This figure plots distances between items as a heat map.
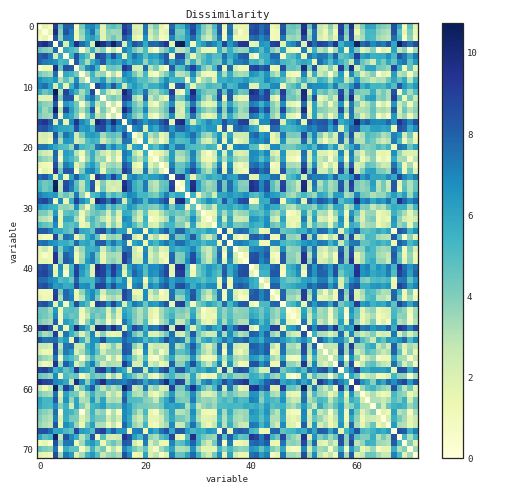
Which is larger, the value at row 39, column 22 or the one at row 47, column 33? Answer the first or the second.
the first
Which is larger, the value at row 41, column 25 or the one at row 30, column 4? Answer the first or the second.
the second
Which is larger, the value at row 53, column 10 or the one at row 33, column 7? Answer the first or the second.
the first
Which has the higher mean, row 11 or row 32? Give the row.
11
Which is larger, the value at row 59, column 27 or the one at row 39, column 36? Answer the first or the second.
the first
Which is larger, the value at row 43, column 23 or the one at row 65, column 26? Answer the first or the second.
the first
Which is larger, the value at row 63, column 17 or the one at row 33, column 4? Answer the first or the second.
the first
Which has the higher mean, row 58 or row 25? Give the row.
25
